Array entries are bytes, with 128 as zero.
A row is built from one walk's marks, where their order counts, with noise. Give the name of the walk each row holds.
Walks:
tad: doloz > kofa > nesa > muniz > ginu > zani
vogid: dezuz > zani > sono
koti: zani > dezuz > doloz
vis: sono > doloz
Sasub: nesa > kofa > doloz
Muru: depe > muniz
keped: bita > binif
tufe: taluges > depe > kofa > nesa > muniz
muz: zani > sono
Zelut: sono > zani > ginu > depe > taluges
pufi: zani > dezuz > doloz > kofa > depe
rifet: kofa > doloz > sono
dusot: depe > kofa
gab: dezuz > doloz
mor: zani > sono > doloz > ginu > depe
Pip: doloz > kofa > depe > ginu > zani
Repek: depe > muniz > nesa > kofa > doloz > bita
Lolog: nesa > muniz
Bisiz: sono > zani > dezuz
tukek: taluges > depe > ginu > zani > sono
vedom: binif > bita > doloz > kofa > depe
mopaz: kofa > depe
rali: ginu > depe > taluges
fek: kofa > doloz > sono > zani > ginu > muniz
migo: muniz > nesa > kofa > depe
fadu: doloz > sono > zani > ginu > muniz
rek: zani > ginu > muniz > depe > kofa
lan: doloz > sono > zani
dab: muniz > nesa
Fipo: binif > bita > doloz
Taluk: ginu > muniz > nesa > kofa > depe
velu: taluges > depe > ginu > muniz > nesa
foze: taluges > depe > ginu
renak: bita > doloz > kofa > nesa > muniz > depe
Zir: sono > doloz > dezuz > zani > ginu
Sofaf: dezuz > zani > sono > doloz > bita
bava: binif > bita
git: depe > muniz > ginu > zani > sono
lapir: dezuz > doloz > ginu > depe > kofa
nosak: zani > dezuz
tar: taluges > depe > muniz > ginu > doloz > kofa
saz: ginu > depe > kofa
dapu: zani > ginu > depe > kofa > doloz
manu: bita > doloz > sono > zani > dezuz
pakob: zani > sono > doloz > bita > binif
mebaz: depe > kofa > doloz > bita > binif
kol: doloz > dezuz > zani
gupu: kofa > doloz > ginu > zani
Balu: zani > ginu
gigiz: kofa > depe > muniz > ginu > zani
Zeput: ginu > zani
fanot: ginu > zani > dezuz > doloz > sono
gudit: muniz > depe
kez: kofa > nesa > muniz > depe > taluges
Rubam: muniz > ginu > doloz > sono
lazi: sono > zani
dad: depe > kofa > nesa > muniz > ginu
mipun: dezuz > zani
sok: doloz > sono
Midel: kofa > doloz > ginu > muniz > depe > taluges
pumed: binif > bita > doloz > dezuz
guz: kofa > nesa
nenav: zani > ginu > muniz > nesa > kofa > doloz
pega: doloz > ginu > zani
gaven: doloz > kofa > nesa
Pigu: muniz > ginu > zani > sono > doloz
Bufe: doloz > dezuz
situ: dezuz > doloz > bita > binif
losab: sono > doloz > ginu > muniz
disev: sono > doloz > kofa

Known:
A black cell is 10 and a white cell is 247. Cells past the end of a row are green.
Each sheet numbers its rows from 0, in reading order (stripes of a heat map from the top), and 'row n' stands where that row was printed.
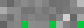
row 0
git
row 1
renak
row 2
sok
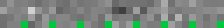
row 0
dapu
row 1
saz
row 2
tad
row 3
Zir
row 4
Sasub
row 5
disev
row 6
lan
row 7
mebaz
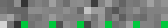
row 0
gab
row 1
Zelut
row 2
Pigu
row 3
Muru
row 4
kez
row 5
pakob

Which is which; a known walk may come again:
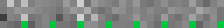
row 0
muz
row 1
rek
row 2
lazi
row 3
pega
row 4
mor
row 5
Zir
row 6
Zelut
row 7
git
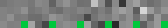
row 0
Pip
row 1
vogid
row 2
renak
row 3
nosak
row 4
gudit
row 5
saz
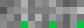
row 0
disev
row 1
lan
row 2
dusot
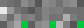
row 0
rali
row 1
migo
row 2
kol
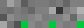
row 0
koti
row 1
gupu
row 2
rifet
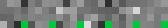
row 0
mipun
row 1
Pigu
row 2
Muru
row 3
gab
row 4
mopaz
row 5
fadu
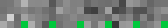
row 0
sok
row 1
situ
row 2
dapu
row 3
Sasub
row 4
dab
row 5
kez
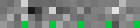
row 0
vis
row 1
guz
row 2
gaven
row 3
fek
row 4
Zeput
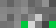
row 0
dad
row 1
Bufe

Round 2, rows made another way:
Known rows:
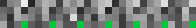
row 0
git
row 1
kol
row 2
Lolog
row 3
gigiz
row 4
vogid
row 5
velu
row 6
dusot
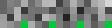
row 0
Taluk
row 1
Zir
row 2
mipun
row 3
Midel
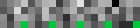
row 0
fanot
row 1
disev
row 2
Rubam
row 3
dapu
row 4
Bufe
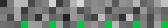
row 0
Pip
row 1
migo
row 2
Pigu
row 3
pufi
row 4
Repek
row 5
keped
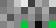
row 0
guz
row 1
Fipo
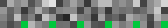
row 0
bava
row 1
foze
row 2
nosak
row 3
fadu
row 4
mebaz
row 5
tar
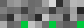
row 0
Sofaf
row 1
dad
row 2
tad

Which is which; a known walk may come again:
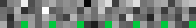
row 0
git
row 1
saz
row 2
pufi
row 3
sok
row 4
tufe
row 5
manu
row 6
fadu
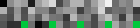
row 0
Bufe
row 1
vis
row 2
nenav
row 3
rifet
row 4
renak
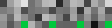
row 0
kez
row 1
Zir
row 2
Pip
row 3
Fipo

